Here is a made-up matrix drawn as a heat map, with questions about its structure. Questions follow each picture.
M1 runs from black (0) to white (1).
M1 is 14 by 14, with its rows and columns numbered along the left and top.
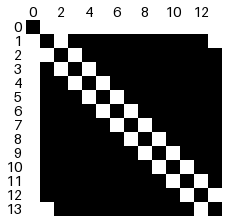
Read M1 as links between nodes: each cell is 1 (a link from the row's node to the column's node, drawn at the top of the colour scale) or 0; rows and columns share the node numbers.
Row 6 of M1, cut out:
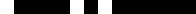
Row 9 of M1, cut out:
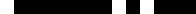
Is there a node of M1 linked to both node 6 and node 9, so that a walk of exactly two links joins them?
yes
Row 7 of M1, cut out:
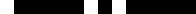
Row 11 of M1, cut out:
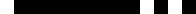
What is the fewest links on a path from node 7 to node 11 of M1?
2
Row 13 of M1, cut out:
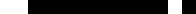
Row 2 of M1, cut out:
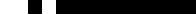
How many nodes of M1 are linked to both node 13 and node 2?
2
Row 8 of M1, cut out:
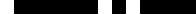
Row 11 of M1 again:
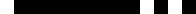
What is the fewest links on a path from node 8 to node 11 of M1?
2
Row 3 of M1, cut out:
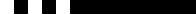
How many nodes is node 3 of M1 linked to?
3
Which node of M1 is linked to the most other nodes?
node 0
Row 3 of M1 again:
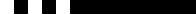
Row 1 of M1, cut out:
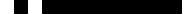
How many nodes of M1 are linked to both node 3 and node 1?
2
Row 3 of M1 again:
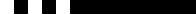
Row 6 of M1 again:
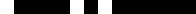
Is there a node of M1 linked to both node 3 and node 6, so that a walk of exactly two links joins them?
yes
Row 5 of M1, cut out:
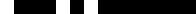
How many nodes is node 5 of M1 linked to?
3
